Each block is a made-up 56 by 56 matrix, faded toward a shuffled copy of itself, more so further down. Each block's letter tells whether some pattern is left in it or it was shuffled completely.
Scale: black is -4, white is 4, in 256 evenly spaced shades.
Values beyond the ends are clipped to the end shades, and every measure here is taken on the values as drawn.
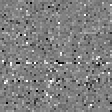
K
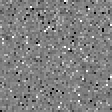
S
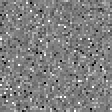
S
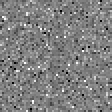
S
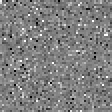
S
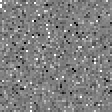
S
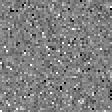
S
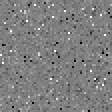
S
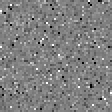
S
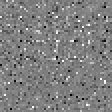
K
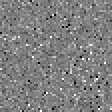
S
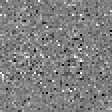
K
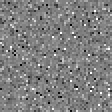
S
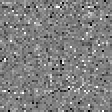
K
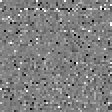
K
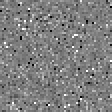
S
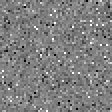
S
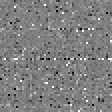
K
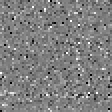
K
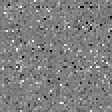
K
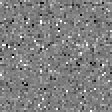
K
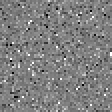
S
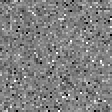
S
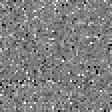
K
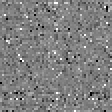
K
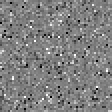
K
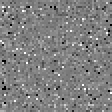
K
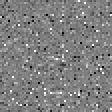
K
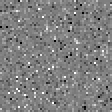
S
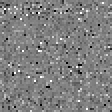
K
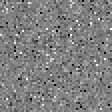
S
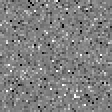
S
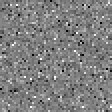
S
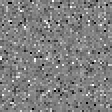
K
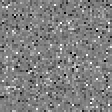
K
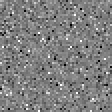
S
